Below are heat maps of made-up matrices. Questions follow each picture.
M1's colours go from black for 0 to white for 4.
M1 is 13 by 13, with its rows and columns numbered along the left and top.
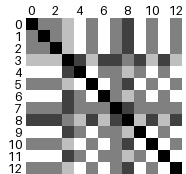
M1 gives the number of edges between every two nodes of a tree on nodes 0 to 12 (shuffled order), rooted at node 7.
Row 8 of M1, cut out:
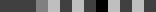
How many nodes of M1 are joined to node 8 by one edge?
7
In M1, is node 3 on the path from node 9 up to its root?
yes
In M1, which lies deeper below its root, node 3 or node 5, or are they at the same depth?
node 5
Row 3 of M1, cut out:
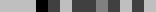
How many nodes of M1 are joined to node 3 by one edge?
5
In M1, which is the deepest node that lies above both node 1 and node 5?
8
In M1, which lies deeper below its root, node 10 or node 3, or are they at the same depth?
node 10
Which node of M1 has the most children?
8
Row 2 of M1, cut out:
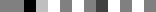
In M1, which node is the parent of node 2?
8
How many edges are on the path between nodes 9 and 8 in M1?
3
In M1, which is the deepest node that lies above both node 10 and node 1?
8
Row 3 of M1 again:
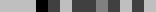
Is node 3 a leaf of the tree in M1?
no
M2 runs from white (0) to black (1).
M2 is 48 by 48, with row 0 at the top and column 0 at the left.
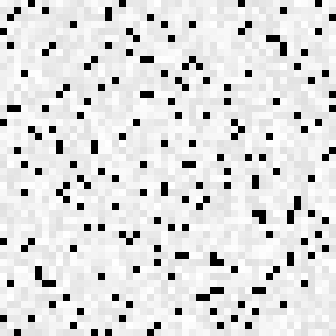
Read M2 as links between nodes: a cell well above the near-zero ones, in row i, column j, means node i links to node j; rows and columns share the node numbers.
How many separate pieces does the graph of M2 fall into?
1
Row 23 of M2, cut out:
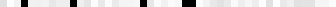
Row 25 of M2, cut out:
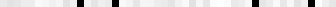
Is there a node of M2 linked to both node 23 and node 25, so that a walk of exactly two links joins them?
no
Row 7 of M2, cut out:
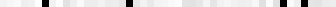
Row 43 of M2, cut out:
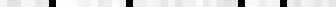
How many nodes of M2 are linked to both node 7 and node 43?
2
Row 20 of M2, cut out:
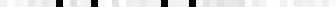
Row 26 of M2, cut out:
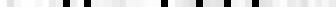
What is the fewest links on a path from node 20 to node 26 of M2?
2
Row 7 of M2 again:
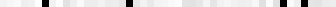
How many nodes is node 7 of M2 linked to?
4
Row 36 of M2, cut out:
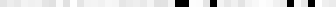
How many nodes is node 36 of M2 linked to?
5
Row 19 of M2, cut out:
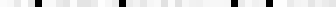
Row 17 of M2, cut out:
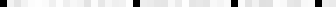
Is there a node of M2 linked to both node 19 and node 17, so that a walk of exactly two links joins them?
yes
